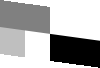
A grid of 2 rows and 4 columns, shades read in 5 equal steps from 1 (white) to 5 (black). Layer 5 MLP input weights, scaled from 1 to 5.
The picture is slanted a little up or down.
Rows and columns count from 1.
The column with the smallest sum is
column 2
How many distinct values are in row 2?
3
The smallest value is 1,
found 3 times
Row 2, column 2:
1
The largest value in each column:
3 3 5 5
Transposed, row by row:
3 2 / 3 1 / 1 5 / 1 5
